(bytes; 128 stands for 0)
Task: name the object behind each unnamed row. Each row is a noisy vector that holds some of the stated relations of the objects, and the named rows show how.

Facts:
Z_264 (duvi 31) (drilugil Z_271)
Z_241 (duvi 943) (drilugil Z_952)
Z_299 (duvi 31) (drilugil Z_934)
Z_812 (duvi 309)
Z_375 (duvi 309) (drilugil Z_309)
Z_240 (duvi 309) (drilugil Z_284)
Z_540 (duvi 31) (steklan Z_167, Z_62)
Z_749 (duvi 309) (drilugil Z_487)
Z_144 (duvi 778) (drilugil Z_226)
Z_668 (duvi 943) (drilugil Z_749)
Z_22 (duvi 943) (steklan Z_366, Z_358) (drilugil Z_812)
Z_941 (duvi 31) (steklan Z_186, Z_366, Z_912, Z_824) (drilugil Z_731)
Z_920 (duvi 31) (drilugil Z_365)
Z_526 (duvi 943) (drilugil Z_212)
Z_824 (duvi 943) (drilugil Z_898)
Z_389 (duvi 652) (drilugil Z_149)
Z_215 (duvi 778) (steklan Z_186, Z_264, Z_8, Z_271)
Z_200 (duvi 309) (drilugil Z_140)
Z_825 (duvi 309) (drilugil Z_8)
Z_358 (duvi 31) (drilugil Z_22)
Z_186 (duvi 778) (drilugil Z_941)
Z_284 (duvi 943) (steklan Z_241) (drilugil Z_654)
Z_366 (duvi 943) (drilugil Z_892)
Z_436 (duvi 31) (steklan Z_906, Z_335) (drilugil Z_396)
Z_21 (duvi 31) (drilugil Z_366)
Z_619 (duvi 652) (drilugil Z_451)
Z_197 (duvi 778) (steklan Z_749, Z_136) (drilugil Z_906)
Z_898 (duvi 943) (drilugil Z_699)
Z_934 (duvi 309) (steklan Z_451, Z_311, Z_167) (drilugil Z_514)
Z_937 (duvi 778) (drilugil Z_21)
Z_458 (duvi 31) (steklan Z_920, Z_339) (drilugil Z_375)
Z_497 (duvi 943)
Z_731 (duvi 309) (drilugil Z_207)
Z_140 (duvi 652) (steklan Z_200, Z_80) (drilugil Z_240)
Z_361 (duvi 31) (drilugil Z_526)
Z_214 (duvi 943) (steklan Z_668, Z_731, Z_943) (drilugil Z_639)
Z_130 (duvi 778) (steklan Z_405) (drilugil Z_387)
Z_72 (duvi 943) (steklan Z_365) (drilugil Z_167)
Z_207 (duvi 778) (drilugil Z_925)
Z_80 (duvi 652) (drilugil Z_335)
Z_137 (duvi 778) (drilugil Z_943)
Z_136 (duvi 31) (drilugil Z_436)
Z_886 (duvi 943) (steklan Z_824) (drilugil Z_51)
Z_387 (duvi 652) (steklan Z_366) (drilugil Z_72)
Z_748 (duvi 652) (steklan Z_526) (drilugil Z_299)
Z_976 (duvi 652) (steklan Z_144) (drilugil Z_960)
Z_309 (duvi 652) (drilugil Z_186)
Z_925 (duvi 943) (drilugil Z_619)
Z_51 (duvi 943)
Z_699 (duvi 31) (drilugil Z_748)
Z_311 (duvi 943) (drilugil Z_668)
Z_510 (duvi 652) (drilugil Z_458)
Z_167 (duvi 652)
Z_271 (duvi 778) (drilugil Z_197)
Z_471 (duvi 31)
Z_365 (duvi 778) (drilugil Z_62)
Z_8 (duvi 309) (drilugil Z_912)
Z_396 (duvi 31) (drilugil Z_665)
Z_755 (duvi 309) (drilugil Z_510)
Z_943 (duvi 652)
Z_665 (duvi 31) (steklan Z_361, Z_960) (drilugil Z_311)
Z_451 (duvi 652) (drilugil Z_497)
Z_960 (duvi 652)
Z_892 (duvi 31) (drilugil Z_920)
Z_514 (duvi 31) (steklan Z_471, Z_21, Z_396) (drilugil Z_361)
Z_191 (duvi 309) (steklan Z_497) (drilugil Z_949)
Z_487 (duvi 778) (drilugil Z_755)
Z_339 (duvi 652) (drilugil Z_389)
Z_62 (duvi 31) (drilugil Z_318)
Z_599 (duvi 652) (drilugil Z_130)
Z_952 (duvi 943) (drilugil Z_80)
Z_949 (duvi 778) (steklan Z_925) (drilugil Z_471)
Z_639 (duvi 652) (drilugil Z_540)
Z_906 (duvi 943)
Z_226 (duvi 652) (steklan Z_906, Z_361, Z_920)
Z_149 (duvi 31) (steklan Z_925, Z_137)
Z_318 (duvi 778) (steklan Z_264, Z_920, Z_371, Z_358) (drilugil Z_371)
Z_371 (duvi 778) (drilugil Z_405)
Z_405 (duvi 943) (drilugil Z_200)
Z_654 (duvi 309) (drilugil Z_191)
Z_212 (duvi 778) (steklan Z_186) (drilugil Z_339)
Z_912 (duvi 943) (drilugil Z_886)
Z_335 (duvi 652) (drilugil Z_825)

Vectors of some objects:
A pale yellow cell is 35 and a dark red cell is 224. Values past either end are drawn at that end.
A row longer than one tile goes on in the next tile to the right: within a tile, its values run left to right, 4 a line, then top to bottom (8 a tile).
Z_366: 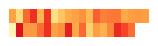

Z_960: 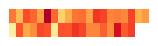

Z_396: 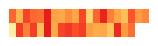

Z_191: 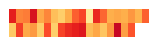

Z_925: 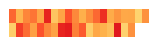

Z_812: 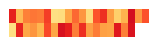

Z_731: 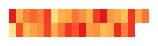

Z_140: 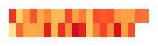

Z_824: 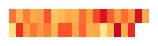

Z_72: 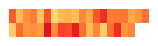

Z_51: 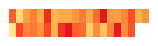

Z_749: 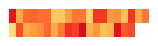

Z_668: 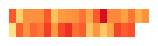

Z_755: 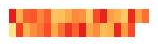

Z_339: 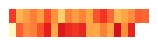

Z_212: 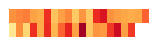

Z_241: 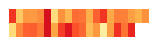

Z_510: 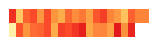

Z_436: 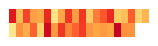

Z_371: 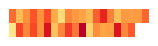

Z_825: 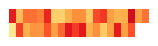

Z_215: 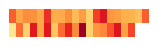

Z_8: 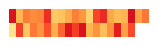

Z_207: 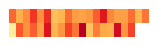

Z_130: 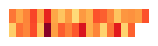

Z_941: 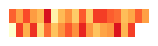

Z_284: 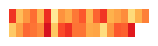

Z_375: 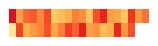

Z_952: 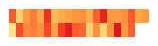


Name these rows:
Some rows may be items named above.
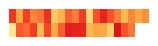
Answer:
Z_136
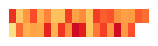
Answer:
Z_140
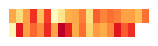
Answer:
Z_22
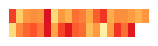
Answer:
Z_241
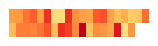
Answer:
Z_949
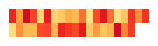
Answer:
Z_934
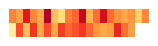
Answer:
Z_665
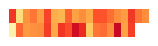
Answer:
Z_80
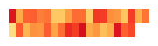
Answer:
Z_749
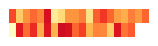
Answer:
Z_358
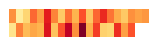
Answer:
Z_144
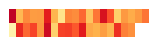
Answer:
Z_920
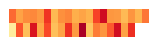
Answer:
Z_186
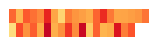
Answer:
Z_937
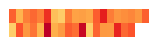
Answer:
Z_365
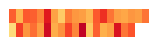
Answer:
Z_937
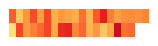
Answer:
Z_898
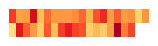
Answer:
Z_497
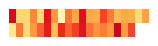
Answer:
Z_226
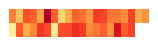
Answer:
Z_960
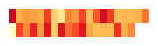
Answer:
Z_458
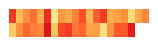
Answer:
Z_284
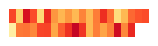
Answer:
Z_167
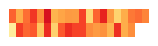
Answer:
Z_471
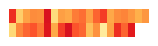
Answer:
Z_241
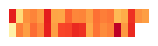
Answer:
Z_335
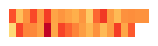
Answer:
Z_405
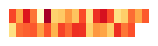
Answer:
Z_540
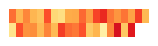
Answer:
Z_886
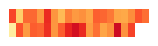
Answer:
Z_599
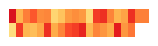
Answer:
Z_200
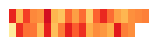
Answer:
Z_892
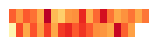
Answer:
Z_361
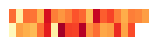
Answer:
Z_976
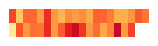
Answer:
Z_599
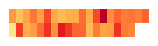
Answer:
Z_526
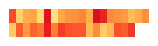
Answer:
Z_214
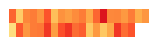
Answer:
Z_668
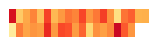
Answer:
Z_906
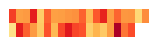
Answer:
Z_497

